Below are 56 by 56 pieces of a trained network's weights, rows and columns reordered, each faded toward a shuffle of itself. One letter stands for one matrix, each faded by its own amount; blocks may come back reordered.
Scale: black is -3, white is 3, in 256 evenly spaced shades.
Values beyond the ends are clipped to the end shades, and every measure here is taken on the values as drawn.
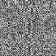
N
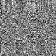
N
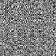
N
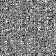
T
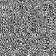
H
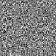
H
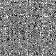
T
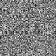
N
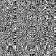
H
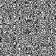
H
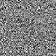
H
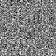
N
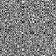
H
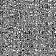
T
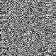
N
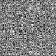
N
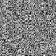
N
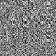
H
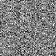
N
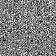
T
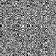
H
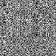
N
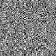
H
